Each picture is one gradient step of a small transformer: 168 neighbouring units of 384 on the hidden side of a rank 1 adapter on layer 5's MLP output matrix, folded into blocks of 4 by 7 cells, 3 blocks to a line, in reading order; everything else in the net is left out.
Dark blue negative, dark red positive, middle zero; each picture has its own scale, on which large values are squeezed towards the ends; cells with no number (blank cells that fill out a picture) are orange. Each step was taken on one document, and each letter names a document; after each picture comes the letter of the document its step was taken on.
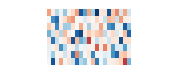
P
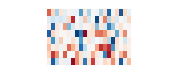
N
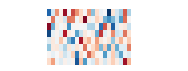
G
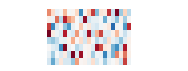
P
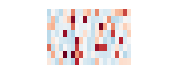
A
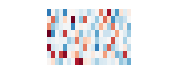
G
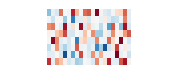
A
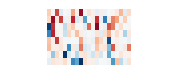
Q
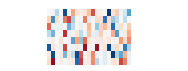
G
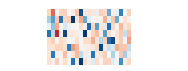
Q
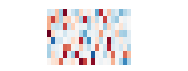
N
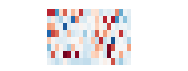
Q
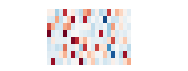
G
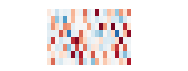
A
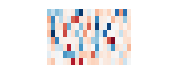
Q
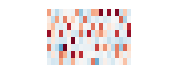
P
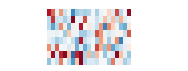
A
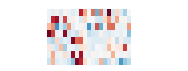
P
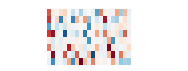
N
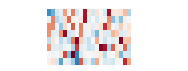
A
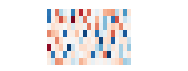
Q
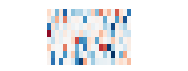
G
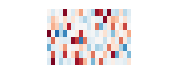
G
